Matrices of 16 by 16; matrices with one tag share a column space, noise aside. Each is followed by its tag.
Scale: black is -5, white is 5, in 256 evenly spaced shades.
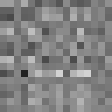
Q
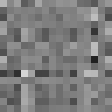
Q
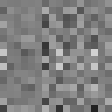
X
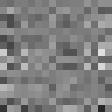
X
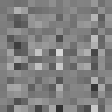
X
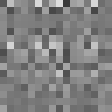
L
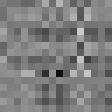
Q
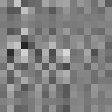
L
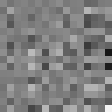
X
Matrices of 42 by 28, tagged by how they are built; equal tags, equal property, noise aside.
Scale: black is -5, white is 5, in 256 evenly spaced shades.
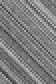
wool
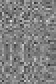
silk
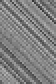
wool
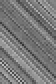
wool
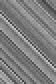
wool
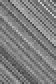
wool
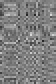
silk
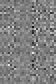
silk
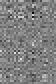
silk
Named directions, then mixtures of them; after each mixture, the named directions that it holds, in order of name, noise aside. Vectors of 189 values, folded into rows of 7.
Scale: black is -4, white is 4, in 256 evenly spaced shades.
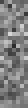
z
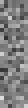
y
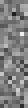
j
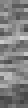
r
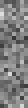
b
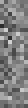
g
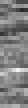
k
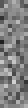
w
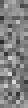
w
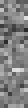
b, g, k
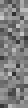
b, j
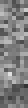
b, r, z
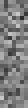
g, y, z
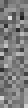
j, y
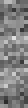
b, k, r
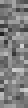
g, k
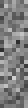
j, r, w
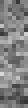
k, r, z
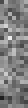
g, r, y
